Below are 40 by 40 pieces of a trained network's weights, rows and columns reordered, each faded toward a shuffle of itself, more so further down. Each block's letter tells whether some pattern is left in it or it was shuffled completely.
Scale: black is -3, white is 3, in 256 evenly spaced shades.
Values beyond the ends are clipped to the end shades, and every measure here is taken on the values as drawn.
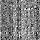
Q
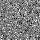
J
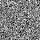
J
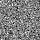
J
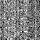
Q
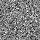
J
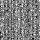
Q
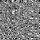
Q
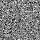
J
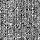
Q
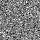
J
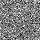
J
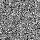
J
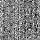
Q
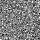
J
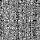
Q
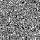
Q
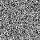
J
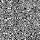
Q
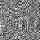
Q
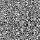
Q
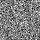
J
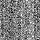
Q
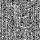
Q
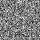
J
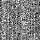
Q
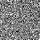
Q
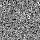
J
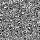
J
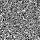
J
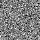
J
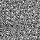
Q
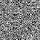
Q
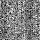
Q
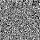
Q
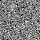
J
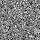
J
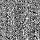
Q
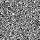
J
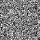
Q
